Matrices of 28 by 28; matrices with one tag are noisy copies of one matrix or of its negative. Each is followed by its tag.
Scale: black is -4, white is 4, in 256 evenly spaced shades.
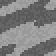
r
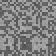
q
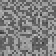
q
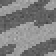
r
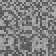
q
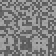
q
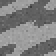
r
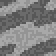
r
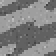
r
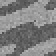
r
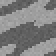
r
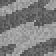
r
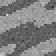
r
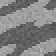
r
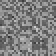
q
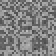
q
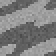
r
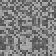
q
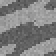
r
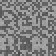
q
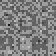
q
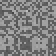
q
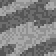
r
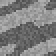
r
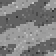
r
